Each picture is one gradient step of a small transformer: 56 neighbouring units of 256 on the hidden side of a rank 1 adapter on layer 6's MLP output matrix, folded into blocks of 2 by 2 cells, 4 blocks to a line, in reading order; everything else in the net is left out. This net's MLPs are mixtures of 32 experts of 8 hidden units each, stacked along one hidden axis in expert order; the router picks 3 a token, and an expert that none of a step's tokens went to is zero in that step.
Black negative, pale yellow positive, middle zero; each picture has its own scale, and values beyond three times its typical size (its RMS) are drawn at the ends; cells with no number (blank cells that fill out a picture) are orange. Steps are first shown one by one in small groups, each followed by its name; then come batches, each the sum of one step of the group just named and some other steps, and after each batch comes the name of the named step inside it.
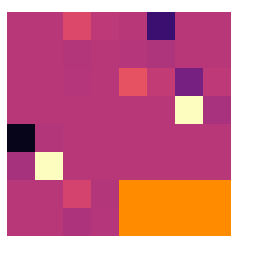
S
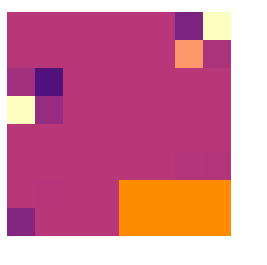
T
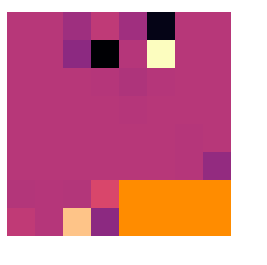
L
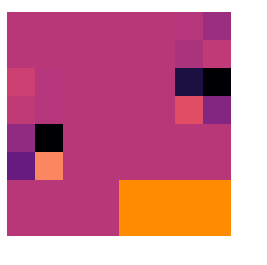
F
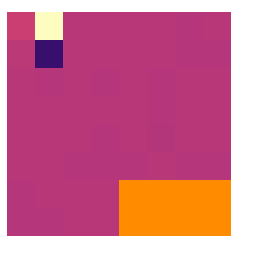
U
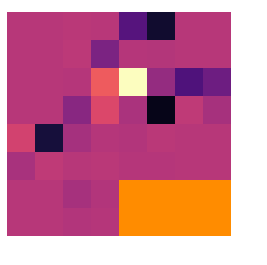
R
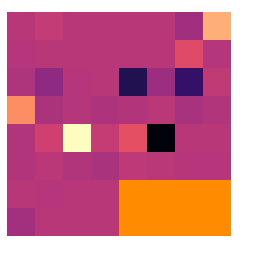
T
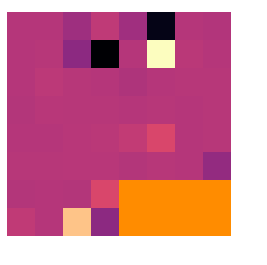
L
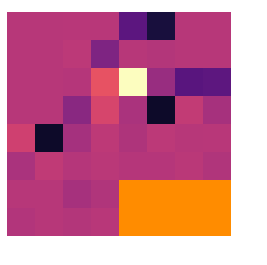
R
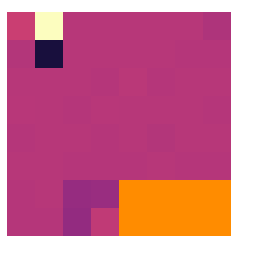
U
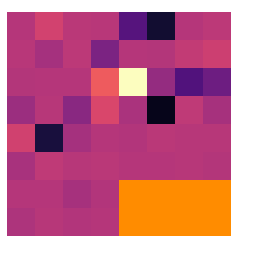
R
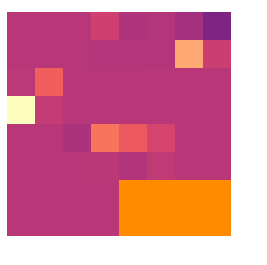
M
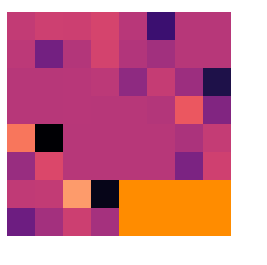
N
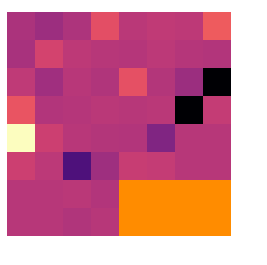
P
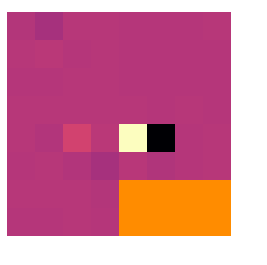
N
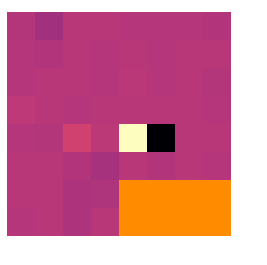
M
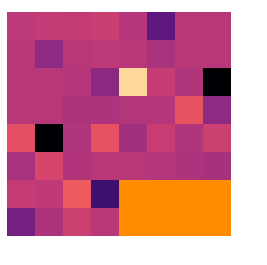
N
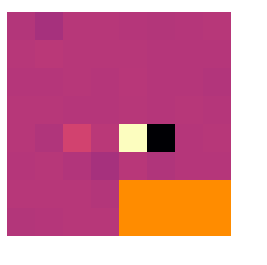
N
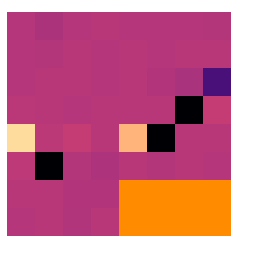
M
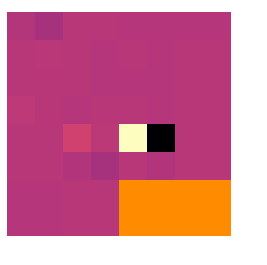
M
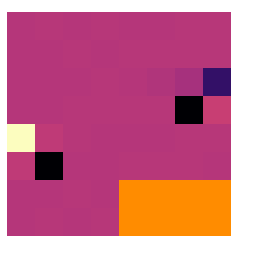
P
